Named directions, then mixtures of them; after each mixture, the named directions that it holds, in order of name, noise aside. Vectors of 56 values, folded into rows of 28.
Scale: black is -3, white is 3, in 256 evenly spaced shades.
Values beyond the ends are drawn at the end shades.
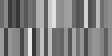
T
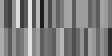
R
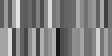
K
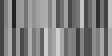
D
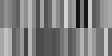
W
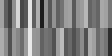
R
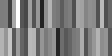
K, R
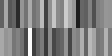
T, W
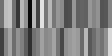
R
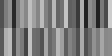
D, W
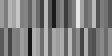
T, W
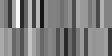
K, R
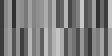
D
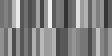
K, W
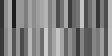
D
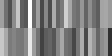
R, W
